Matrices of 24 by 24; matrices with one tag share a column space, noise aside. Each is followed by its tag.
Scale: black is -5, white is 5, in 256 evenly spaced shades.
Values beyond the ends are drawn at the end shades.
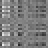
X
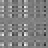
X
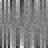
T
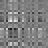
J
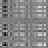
X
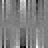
T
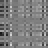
X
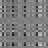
X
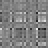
J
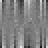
T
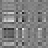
J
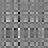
J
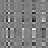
J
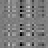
X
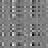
X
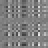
X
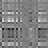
J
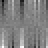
T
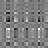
J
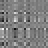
J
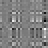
J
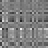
J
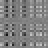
X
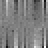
T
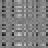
X
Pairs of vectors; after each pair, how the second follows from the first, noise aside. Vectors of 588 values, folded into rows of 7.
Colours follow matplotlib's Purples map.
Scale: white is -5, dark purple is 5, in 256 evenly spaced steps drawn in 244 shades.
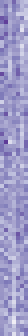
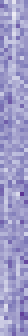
reversed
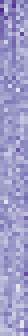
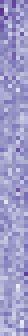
copied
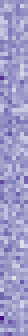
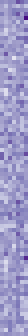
reversed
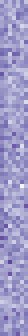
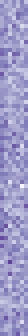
copied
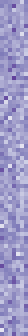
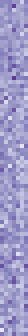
copied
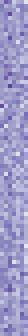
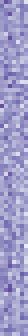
copied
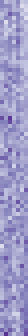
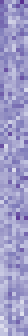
reversed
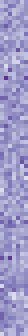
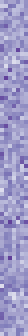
copied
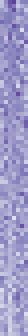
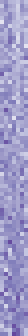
reversed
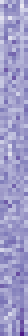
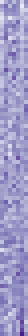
copied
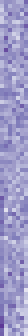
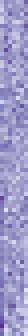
copied
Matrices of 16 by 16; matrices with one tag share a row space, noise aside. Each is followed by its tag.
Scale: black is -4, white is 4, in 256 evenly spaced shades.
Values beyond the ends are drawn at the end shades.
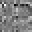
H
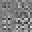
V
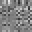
V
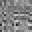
H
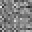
H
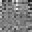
H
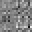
V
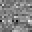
H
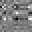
H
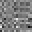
H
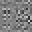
V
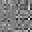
V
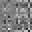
V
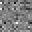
H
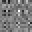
V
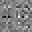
V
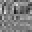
H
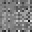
V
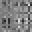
V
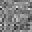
H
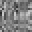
H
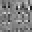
V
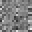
H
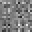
V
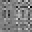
V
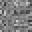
H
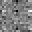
H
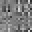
V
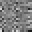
H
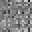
V
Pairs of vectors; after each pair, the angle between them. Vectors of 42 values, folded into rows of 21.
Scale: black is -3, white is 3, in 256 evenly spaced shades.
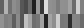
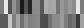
partly aligned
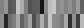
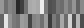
nearly opposite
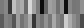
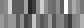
nearly opposite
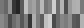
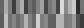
orthogonal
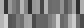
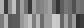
partly aligned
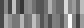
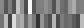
orthogonal
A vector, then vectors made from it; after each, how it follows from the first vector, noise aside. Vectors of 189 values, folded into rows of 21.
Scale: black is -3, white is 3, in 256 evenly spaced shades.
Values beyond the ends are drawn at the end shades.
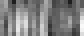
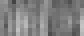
shrunk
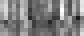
wrapped around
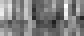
wrapped around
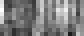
reversed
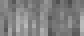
shrunk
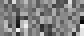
sign-scrambled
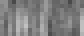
shrunk
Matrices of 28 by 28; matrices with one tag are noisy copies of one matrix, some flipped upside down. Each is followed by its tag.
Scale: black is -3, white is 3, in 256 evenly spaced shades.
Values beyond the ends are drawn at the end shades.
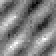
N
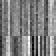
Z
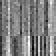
Z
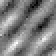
N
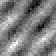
N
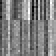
Z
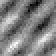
N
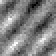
N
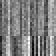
Z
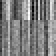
Z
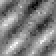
N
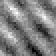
N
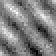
N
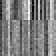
Z
